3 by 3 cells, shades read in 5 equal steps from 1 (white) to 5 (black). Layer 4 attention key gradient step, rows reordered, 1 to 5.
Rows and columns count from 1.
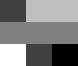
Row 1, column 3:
2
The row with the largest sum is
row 3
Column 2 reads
2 3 4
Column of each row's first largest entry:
1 1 3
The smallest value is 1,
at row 3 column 1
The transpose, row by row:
4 3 1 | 2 3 4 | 2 3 5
